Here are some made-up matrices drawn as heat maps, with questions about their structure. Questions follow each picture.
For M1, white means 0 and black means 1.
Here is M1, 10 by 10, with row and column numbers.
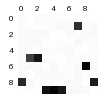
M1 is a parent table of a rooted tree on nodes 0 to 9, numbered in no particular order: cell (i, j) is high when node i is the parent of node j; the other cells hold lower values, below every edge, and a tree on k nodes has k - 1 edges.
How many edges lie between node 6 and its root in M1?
0
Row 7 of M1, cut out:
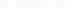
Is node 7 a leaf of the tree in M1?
yes
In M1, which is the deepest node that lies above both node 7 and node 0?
8
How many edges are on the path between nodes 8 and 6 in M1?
1
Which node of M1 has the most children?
9
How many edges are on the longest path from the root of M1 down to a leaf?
5
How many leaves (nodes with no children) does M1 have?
5
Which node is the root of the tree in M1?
6
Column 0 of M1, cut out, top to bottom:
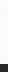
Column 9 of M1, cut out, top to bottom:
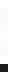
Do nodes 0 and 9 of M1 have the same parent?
yes
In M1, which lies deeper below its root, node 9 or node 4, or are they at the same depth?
node 4
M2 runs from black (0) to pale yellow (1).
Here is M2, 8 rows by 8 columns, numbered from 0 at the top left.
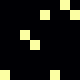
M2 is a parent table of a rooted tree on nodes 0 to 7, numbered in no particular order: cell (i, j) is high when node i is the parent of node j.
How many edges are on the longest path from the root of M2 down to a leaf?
3
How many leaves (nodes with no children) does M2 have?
3
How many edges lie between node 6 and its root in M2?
3
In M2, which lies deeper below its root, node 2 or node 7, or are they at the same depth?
node 2
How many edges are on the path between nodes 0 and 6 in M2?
1
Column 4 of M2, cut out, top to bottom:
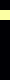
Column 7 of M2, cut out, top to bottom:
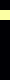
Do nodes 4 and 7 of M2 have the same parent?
yes
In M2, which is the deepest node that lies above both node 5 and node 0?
7
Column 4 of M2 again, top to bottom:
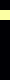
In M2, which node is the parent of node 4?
1
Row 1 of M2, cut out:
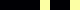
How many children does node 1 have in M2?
2
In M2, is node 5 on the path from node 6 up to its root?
no
